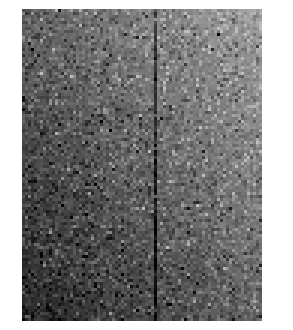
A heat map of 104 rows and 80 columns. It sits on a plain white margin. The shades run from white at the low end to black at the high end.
Mirror symmetry: none. Ninth with the highest average: bottom left. Odd lines: column 45. Slope: up to the bottom left.
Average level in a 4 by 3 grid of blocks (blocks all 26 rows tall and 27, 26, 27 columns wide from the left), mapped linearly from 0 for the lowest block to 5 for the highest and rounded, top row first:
2 1 0 | 3 2 1 | 4 3 2 | 5 4 3
